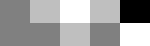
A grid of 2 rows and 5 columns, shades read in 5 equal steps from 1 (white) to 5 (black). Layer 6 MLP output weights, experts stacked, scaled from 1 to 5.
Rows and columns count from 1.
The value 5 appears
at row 1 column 5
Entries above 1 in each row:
4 4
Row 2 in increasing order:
1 2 3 3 3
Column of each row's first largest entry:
5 1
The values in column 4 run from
2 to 3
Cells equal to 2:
3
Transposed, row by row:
3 3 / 2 3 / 1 2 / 2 3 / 5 1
